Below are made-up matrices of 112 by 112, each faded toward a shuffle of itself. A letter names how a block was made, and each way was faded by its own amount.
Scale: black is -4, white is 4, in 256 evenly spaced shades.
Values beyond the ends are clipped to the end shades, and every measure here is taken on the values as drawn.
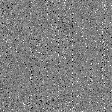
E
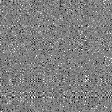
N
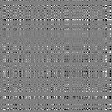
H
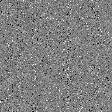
E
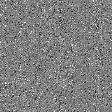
E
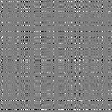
H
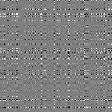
H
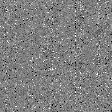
E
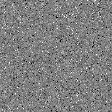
E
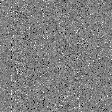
E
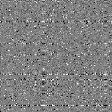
N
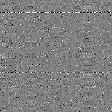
N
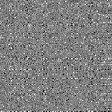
N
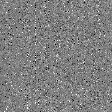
E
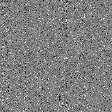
E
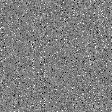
E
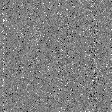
E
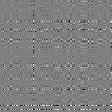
H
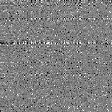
N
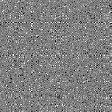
N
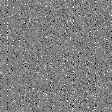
E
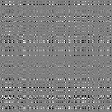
H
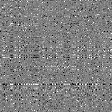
N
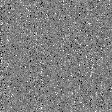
E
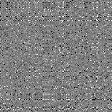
N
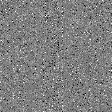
E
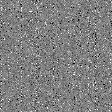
E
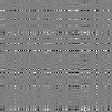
H
